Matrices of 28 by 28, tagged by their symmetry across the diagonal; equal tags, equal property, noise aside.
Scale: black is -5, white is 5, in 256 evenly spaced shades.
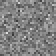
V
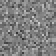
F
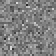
V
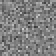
F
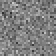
F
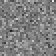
V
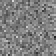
V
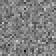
V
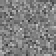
F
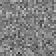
V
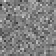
F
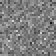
V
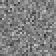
F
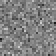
V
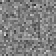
F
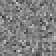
F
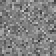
V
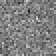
V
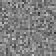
F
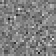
F
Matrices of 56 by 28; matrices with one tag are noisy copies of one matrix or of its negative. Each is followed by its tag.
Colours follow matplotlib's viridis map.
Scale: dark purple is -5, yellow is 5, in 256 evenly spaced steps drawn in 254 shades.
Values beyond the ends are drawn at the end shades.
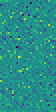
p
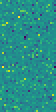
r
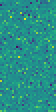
p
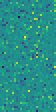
r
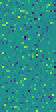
r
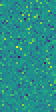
p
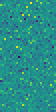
p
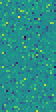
r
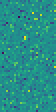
r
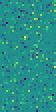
r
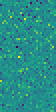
p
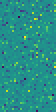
r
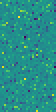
r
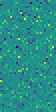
p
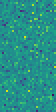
r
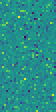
r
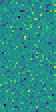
r
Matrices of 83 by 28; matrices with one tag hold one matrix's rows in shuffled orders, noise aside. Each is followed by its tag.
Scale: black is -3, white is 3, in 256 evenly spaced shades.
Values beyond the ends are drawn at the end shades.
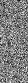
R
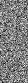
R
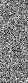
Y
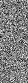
R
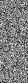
R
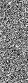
Y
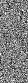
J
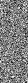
J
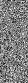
R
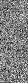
R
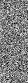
Y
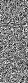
J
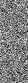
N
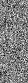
R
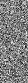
J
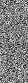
N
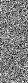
J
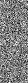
Y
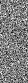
J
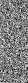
Y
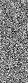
Y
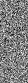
R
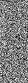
N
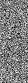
Y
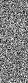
R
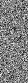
J
